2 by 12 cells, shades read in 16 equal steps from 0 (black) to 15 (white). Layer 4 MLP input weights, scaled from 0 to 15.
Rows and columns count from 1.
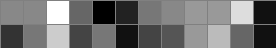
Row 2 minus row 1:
-5 -1 -3 -2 7 -1 -3 -3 0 2 -7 0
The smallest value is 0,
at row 1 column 5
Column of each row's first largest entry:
3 3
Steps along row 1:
same up down down up up up up same up down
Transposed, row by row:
8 3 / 8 7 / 15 12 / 6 4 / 0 7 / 2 1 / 7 4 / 8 5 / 9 9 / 9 11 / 13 6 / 1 1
